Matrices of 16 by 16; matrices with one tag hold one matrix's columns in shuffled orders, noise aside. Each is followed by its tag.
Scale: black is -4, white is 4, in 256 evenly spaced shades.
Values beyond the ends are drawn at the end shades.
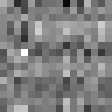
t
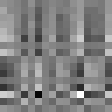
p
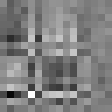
p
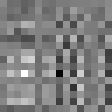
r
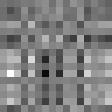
r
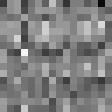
t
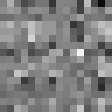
t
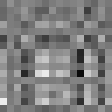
r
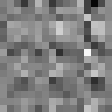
t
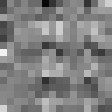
t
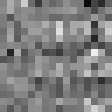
t
